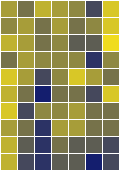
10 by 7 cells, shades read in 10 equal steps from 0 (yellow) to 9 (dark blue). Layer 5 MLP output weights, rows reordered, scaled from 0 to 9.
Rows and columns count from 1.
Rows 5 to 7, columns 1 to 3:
1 3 7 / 2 5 9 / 1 7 4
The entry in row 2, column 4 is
3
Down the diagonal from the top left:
3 3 5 4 1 7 5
